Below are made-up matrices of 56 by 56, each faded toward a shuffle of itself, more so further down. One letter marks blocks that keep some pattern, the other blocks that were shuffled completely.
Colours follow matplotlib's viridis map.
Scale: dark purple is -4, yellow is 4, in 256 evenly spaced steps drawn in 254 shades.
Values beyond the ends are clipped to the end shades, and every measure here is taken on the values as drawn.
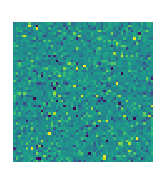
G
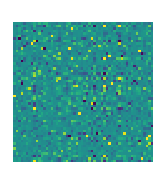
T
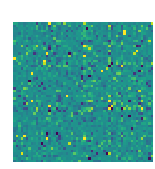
T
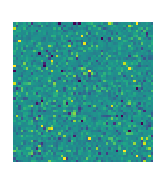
G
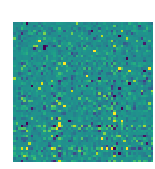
T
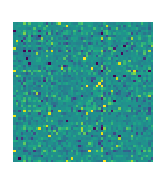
T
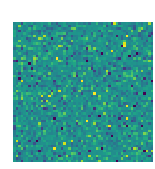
G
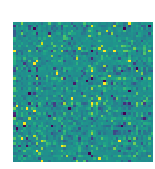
T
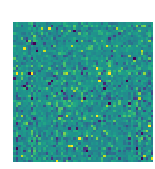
T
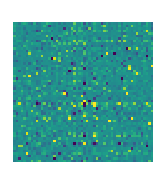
T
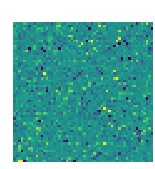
G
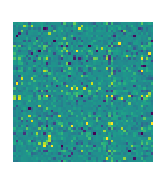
T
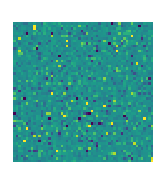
G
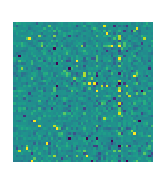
T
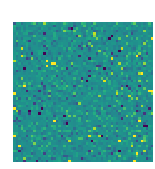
G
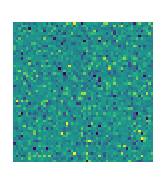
G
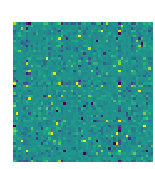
T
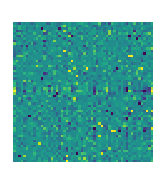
T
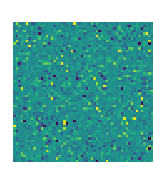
G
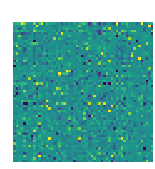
T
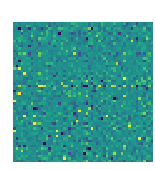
T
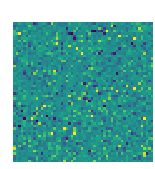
G
